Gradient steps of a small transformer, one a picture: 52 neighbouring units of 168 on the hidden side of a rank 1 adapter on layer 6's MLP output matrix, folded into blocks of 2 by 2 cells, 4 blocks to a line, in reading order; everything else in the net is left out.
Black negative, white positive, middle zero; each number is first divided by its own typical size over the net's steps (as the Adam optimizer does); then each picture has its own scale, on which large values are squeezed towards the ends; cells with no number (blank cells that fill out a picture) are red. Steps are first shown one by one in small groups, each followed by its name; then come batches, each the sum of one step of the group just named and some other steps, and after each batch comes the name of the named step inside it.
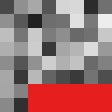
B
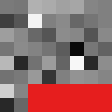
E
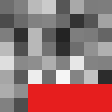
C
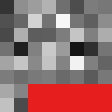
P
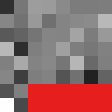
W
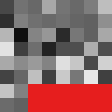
C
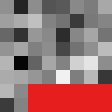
C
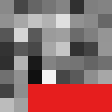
P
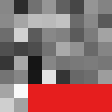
P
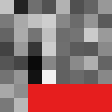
E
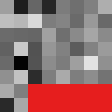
E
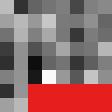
C
